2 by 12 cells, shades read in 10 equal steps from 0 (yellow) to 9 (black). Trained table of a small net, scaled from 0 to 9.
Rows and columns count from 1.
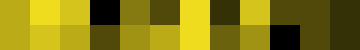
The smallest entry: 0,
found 3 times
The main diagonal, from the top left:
2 1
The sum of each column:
4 1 3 15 7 8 0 12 4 15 12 14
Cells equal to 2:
4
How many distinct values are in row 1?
7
